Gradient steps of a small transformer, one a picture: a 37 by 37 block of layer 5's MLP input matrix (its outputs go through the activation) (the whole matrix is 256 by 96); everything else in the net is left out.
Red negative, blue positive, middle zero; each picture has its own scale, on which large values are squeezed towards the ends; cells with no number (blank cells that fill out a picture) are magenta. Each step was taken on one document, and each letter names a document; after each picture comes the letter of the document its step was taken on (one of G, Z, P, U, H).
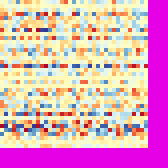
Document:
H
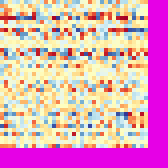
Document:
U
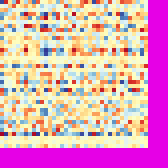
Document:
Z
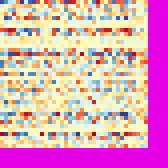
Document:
U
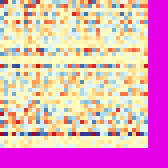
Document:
Z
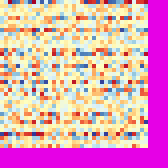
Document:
U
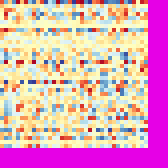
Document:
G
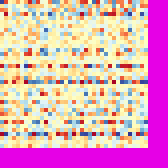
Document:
Z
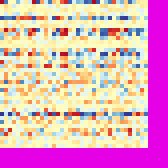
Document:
U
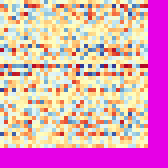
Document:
Z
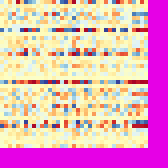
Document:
H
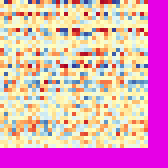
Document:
H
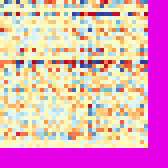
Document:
G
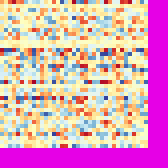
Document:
H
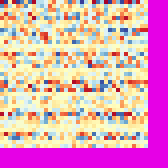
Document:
U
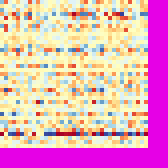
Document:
Z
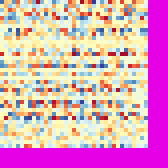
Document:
U
